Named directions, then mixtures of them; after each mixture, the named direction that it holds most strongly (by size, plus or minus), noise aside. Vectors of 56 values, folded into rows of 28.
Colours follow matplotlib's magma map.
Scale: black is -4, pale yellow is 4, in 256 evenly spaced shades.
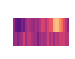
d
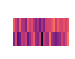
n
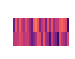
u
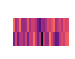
n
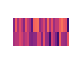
u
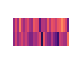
u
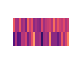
n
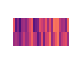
u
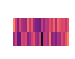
n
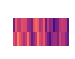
u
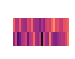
n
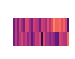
u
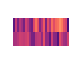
u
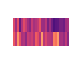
n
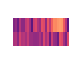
d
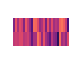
u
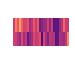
d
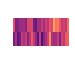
n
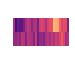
d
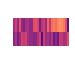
u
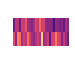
n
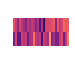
n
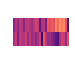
u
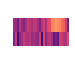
d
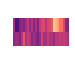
d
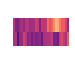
d
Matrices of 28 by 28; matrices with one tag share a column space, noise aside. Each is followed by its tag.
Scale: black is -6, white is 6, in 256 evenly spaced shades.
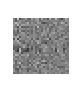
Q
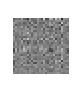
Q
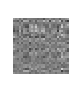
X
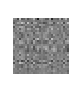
Q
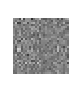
Q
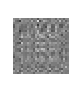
X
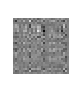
X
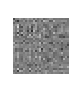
X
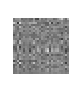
Q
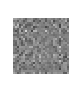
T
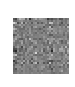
Q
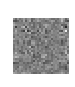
T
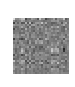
Q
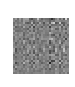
Q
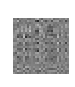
X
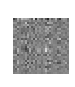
Q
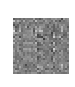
X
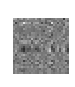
Q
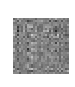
X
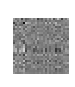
Q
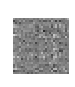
X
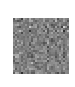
T
